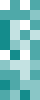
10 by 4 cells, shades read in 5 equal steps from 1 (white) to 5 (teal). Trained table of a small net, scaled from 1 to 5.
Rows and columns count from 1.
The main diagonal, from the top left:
1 4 1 2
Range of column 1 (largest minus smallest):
4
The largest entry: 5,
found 6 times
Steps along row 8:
same down up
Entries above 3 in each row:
2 3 2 2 2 2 0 3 2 2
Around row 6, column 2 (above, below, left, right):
3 2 1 1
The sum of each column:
37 33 25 34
